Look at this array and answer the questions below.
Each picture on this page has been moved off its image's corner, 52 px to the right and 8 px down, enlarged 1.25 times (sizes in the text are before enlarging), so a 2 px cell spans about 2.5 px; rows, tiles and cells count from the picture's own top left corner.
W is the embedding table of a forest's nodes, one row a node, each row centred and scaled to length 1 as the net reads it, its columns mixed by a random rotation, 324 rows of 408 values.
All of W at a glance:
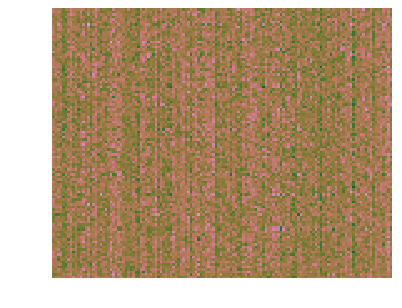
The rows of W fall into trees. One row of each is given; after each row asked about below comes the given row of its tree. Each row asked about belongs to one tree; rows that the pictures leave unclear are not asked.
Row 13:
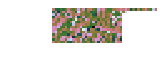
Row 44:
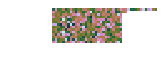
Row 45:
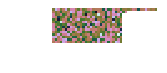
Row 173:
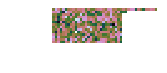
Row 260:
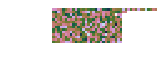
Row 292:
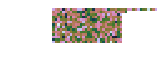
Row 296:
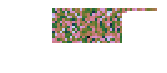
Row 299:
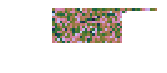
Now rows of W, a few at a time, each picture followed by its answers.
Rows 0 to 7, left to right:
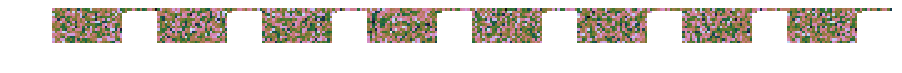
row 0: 45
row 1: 45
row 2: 296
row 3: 173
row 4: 260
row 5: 296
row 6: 296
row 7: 45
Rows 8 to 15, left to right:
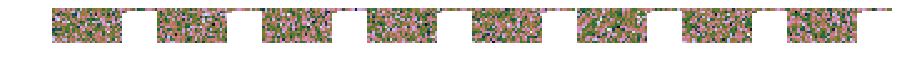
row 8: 299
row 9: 260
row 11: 173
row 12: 292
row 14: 45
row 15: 299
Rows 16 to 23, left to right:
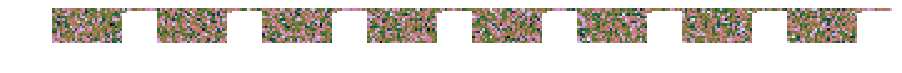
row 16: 173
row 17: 299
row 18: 296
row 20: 296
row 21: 299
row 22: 45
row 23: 292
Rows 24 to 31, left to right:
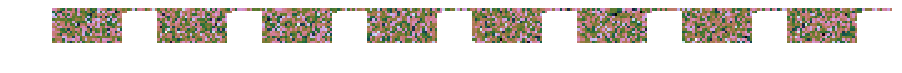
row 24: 13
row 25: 296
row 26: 45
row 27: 44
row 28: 292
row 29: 13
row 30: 292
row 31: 44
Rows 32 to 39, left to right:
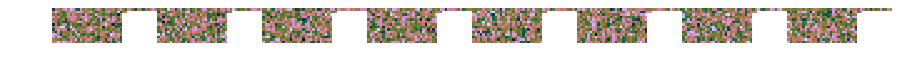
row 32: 173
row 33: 173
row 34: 292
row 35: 296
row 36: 296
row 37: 260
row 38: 44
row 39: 13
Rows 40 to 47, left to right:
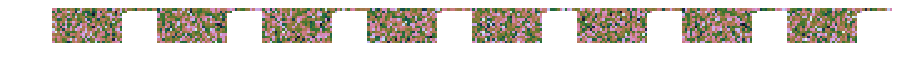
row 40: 13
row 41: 173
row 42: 296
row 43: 292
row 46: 173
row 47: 13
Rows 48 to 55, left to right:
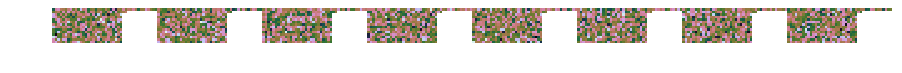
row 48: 299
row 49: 45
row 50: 173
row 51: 296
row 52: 292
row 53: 260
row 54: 296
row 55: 296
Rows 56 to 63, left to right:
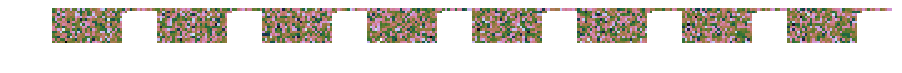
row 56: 296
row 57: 296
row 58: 44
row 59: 292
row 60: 44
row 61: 299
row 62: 44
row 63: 44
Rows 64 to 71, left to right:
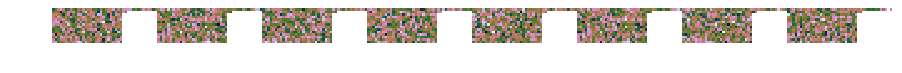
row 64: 299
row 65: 173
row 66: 299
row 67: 260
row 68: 296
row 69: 173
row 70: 299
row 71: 173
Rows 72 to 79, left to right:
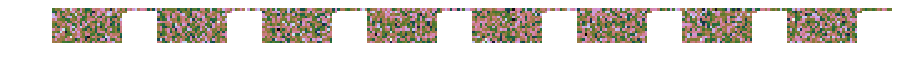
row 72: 296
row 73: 44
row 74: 13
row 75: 173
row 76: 292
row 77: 173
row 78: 260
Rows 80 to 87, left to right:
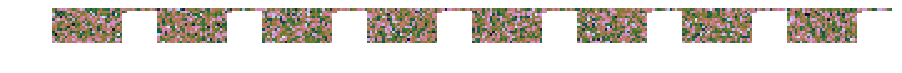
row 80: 299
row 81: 173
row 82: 260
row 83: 296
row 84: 260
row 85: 44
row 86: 292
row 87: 299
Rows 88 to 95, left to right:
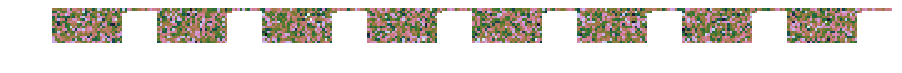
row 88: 173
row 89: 260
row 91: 296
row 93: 299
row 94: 299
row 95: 292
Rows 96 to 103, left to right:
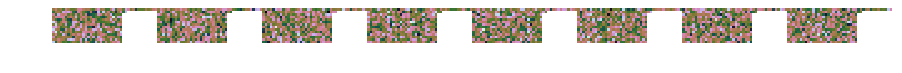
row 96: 13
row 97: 173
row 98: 260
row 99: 45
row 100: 296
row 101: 260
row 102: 173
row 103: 13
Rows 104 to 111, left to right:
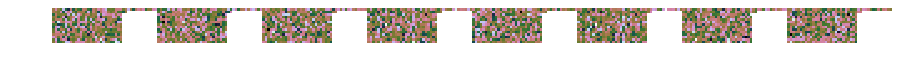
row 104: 44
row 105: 173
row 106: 44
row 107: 44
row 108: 296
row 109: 44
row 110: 292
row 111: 299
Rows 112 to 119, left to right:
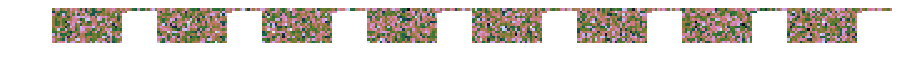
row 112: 173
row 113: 292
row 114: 292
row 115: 292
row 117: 260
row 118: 173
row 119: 296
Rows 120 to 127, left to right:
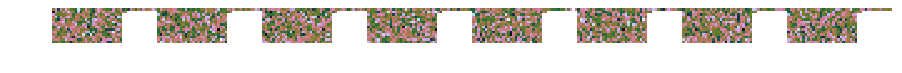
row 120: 13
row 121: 299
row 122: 299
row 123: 45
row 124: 173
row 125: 299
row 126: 299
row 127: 296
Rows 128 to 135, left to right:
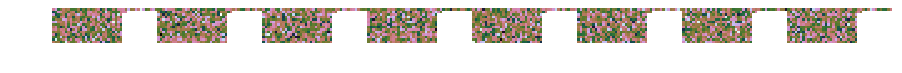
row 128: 44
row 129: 299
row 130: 296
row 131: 45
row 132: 292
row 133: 44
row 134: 299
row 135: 296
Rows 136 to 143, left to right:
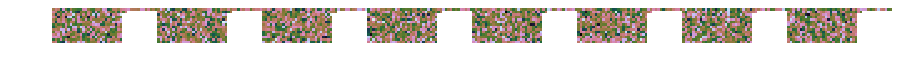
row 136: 44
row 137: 44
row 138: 292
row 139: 299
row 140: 173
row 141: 299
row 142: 260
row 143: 299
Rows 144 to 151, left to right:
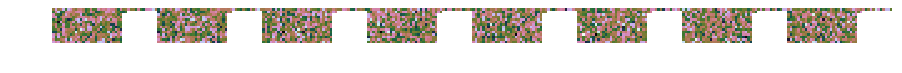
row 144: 173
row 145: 173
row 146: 260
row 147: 296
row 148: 44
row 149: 44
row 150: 292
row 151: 44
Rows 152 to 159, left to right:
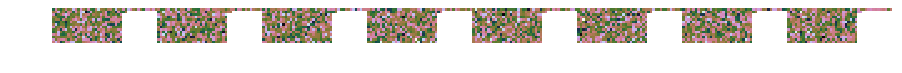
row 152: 173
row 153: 296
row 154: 44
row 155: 44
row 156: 260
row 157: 299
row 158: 299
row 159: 296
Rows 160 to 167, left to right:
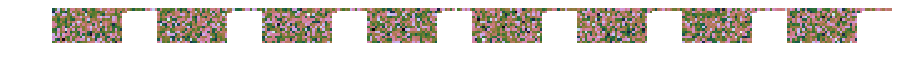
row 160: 173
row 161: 44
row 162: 44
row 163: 44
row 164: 45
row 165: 296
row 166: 292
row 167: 44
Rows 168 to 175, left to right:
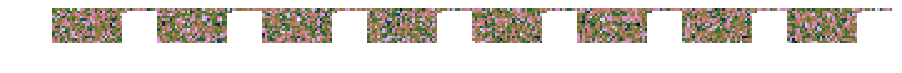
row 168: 296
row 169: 173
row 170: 296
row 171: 260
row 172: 292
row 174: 292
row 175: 44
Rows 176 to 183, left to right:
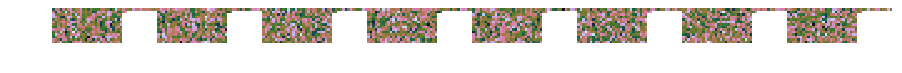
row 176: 296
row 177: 173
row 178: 13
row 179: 173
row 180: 173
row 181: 44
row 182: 299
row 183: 13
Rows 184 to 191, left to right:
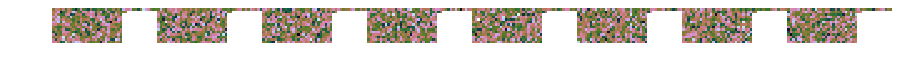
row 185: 45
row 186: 44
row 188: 299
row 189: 292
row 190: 45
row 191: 299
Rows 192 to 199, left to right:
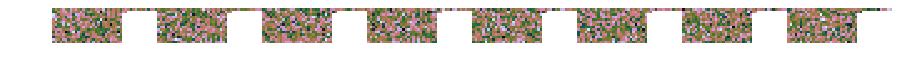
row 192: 296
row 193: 13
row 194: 299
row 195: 44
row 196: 44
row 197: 296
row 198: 173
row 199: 173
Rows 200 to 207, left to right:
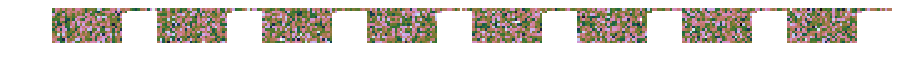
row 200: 173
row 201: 44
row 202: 13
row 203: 260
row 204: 45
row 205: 173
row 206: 296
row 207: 260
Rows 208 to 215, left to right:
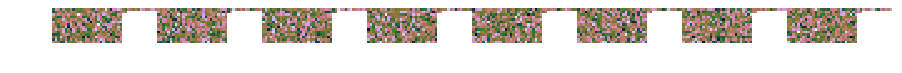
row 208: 44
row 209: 44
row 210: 44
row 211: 260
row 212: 299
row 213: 299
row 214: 292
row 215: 292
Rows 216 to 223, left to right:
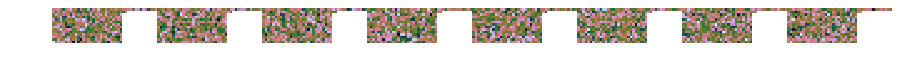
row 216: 292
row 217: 296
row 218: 299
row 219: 296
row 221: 296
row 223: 299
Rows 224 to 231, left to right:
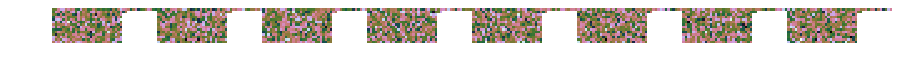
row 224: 299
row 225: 292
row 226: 173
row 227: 260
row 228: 44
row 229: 292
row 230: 173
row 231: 292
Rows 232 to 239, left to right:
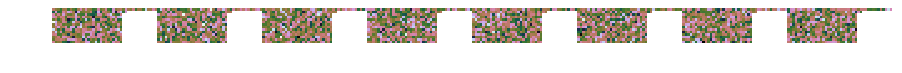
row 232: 13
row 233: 44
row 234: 296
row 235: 13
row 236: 296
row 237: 299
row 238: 292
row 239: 173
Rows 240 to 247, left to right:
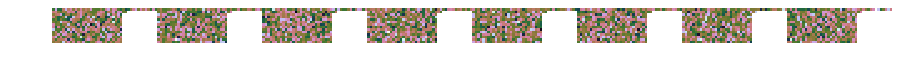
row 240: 45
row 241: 13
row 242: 173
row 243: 296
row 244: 45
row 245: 299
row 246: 13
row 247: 44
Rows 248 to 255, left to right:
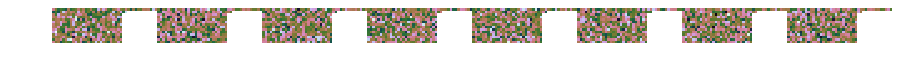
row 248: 13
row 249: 296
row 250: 296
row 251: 299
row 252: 296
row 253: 299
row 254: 45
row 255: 296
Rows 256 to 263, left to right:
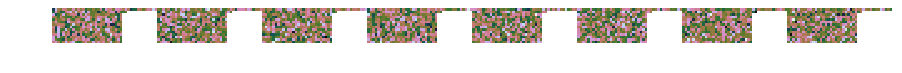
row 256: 173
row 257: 296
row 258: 292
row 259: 173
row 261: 13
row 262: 299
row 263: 299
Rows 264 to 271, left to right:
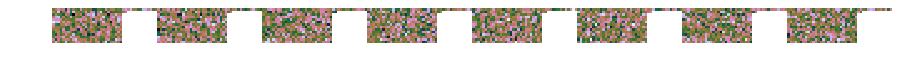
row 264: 299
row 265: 299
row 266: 299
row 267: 13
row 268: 173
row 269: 44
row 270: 299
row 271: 296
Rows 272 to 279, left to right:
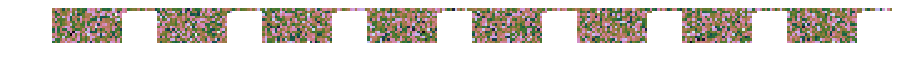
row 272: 260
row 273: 13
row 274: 44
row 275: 44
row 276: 296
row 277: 45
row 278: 44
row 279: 44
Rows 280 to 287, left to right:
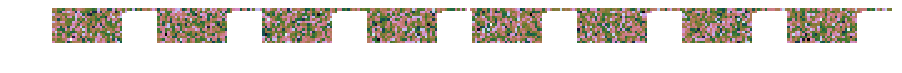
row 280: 13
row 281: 173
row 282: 299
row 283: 173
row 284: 44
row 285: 260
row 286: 13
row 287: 44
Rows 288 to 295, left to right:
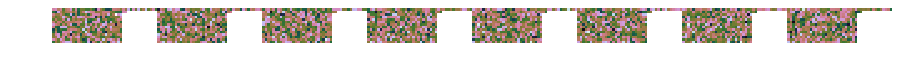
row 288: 260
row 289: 173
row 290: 299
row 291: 299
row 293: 44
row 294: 292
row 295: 173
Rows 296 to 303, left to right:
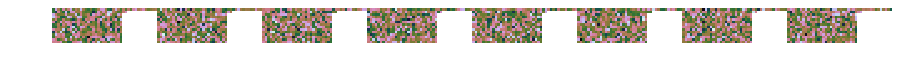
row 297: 260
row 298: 44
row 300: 13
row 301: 299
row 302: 260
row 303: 260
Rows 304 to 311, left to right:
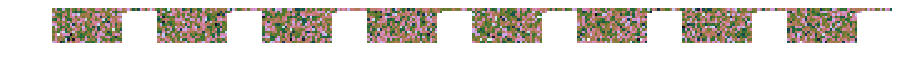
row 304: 44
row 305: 173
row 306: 292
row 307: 299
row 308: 13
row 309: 299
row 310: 44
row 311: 260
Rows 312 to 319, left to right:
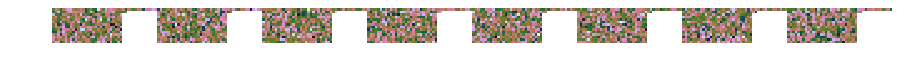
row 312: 173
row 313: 44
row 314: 13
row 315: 260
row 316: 45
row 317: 45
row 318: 296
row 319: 296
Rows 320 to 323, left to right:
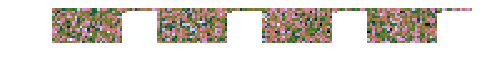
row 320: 13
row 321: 45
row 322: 296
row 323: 173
